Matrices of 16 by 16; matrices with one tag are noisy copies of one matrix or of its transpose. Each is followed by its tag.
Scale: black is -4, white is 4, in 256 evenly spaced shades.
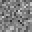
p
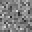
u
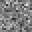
u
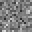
p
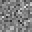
p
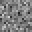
u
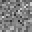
p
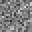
p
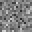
p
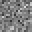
p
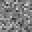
u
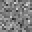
u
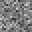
u
